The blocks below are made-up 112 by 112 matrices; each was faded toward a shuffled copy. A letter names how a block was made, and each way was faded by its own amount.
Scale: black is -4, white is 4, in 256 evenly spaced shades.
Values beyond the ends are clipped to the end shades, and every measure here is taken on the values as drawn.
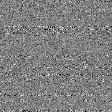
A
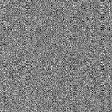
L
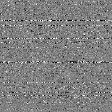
A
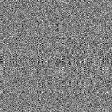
L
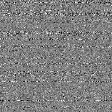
A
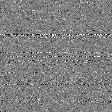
A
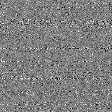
A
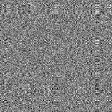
L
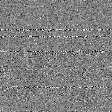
A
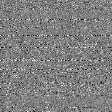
A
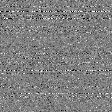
A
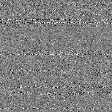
A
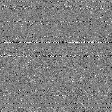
A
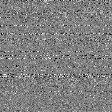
A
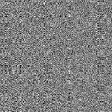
L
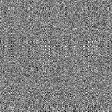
L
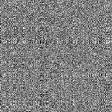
L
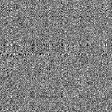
L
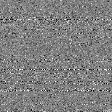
A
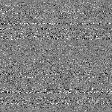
A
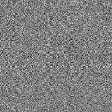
L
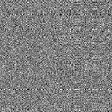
L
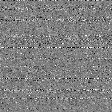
A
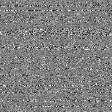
A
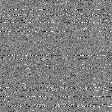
A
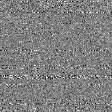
A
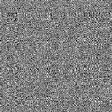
L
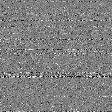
A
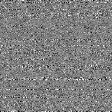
A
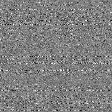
A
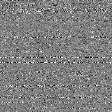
A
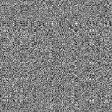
L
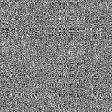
L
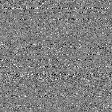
A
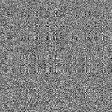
L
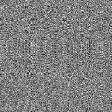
L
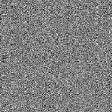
L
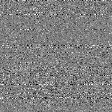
A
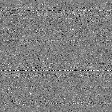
A
